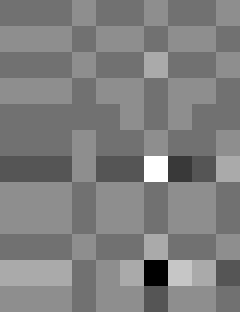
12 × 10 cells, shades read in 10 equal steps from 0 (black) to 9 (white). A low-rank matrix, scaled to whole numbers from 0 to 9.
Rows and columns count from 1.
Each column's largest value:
6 6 6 5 5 6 9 7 6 6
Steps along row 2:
same same down up same down up same down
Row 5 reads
4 4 4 4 4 5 4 5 4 4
